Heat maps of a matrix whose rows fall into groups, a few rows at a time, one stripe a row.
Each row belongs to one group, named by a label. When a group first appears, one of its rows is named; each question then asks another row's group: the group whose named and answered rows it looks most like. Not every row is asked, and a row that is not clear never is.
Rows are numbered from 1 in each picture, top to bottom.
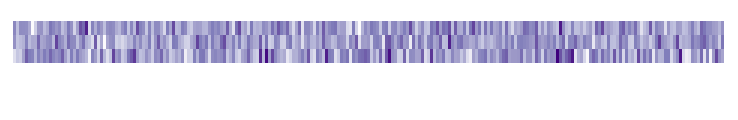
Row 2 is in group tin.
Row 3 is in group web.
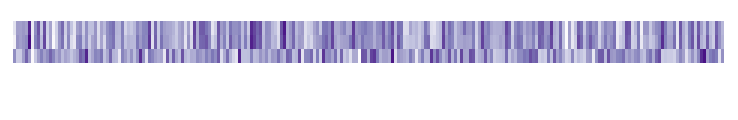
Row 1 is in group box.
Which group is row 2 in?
box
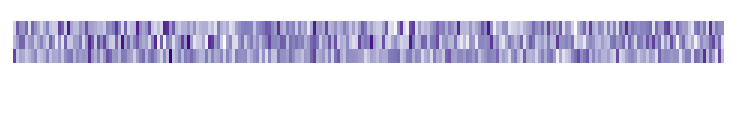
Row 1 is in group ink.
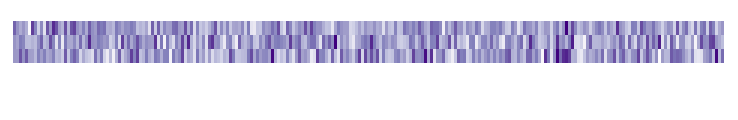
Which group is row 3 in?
web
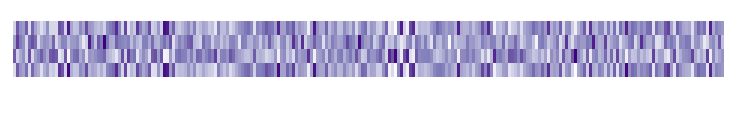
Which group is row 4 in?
ink
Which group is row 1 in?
ink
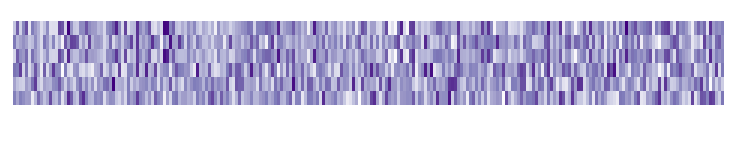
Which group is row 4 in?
web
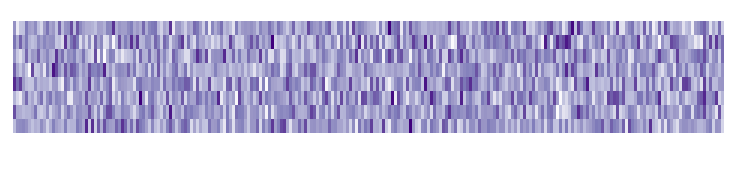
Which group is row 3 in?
tin
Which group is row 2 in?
web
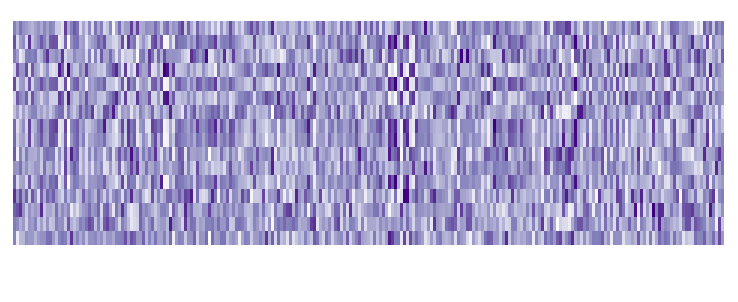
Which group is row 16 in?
web
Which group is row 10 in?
web
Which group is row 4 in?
ink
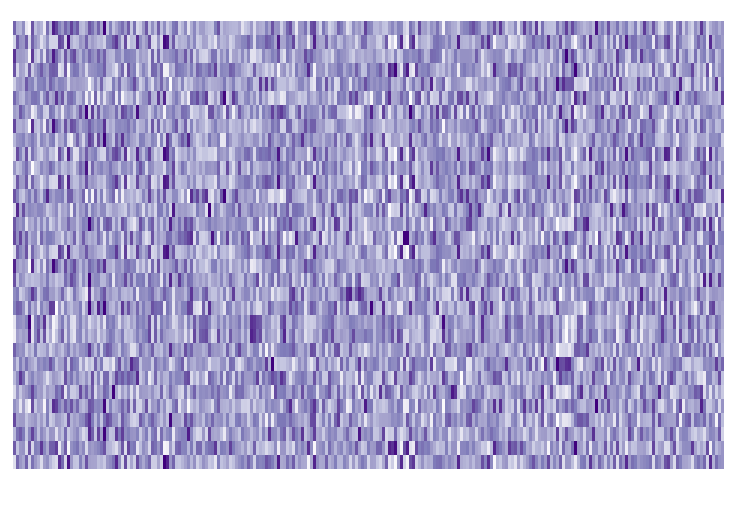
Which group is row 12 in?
ink
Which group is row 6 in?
tin
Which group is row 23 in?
box
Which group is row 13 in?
tin
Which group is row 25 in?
web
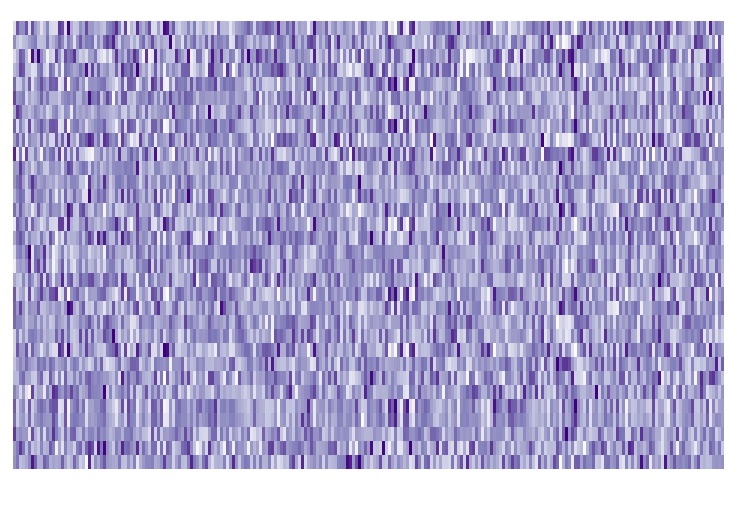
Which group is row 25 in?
web
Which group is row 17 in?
box
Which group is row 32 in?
tin
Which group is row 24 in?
ink
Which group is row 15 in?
ink
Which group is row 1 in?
ink
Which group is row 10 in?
web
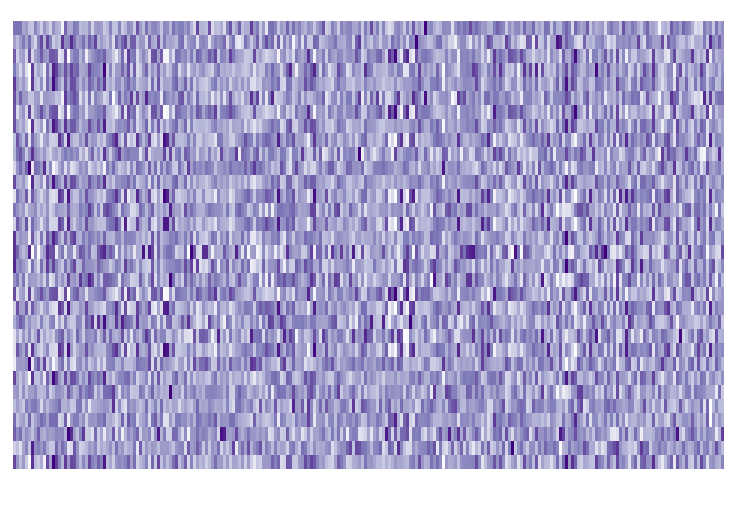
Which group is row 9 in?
ink
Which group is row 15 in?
ink
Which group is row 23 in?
box
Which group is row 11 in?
box
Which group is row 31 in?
tin
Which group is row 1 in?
web
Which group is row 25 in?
box
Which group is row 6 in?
web
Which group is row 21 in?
ink
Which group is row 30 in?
tin
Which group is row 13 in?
ink
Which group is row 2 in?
web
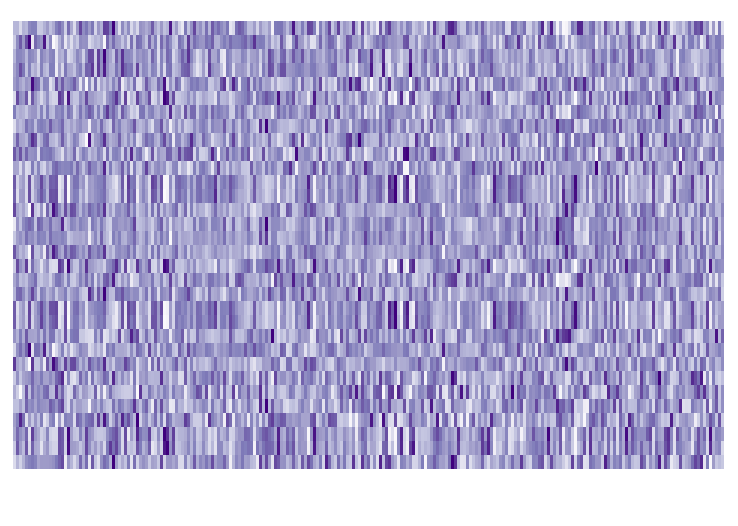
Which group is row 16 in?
web
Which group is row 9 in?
tin
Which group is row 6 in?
ink
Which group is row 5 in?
tin
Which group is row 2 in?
box
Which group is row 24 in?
box
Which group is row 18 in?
ink
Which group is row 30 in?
ink
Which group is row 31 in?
ink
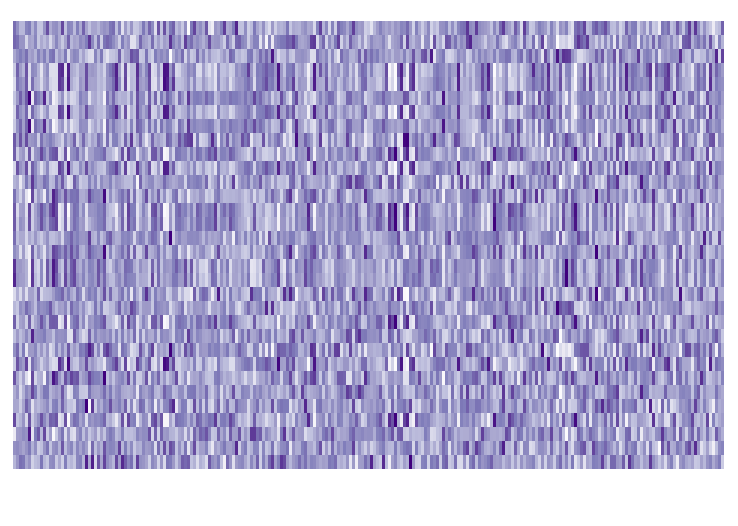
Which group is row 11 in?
ink
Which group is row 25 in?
ink
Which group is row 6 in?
box
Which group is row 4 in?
ink
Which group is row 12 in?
tin
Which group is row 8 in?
box
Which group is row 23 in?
tin
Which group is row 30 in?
box
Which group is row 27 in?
tin
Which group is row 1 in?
tin
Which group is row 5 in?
ink
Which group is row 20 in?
box
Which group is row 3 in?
web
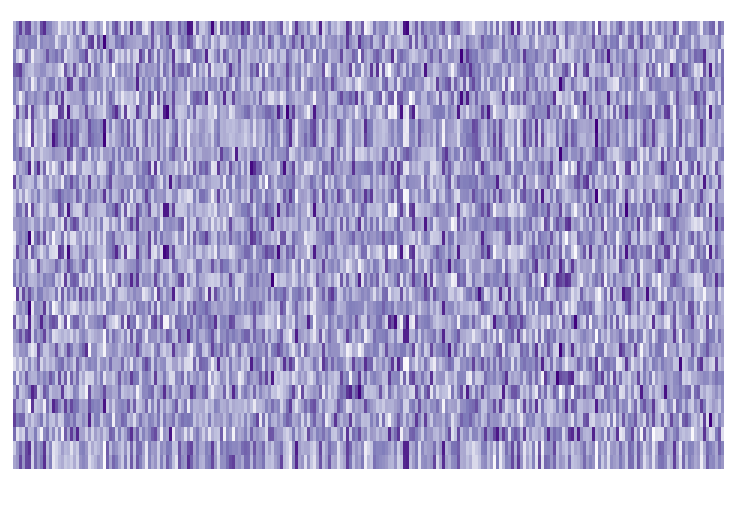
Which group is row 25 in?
box
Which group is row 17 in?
ink
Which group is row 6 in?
tin
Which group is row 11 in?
box
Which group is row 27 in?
tin
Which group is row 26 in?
web
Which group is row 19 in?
web
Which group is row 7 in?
ink
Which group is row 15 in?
web
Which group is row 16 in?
box
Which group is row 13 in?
box
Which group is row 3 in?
tin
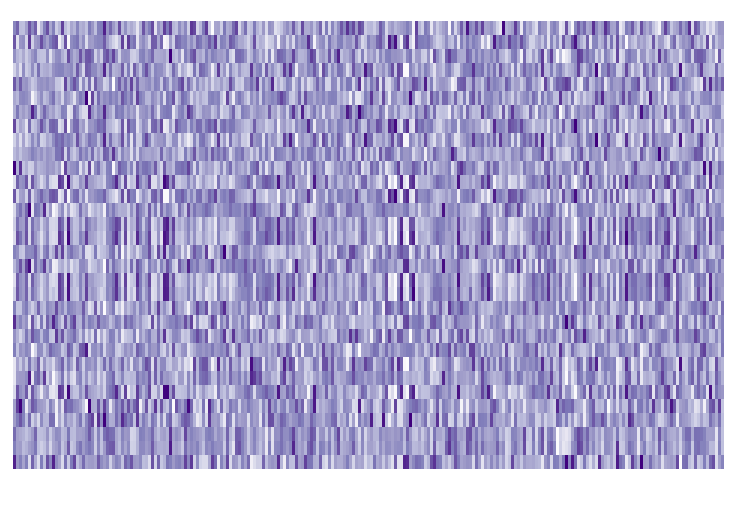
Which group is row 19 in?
ink
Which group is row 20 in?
ink
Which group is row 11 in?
web
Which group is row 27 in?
ink
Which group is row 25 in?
box
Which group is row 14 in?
box
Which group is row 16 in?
ink
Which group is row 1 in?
tin
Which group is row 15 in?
ink
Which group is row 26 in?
box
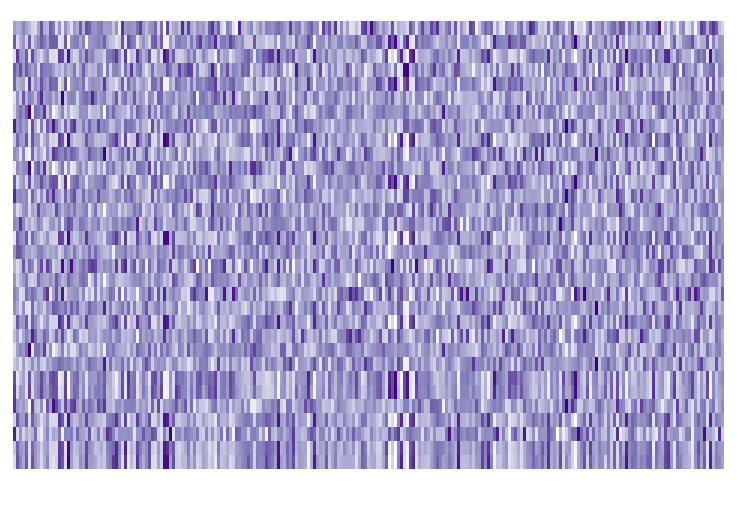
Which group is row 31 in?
ink
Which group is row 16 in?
ink
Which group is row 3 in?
ink
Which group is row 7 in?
box
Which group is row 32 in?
ink
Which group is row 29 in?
ink
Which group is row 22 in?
ink
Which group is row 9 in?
ink
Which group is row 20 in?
tin
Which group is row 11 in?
box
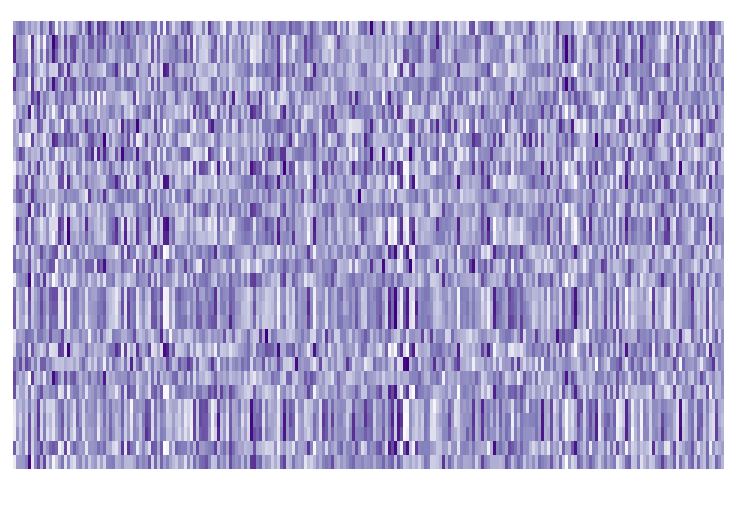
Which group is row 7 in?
box
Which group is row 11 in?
box
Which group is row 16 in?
ink
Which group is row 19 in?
box
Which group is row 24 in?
ink
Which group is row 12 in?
ink
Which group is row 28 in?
box
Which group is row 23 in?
web
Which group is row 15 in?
ink
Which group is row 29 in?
box
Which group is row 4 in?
ink
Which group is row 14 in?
box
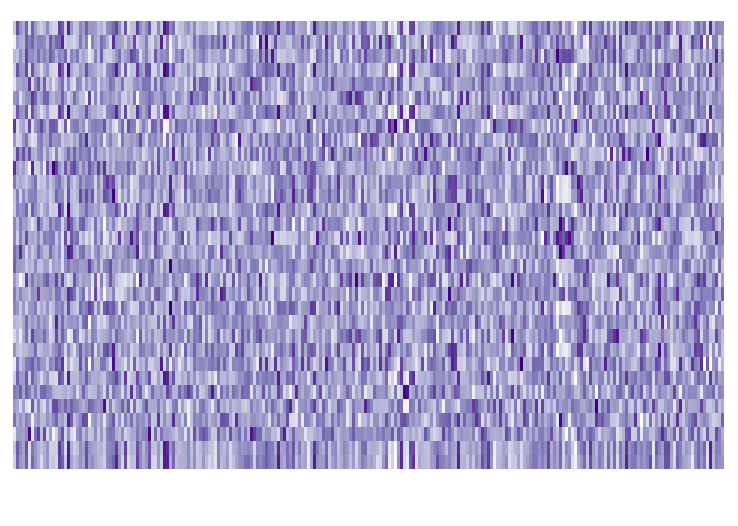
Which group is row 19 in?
tin
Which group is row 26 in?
ink
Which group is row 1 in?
ink
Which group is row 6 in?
tin
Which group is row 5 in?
box
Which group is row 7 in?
ink
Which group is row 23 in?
tin
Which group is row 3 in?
web
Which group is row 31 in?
ink
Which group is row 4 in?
ink
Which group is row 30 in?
box
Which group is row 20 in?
tin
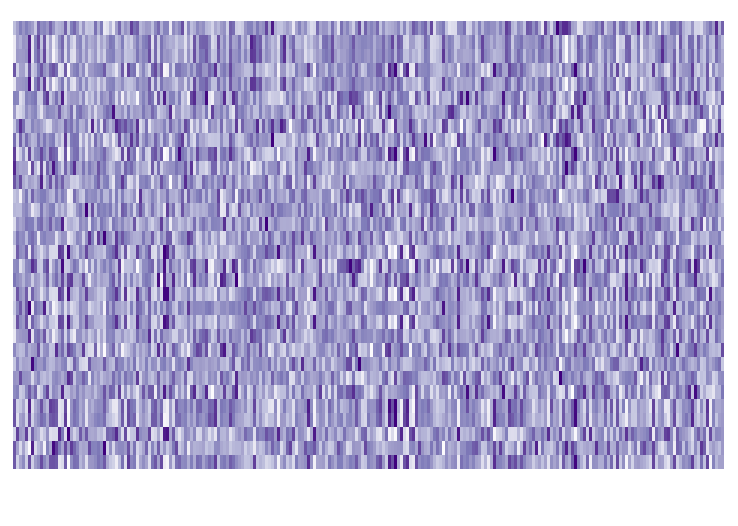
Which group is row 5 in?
box
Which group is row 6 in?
tin
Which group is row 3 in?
box
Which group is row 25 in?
tin
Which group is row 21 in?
box
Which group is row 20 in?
ink
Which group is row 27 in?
tin
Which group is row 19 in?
tin
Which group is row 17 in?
ink
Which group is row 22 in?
ink
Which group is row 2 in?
box
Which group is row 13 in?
tin
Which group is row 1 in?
web
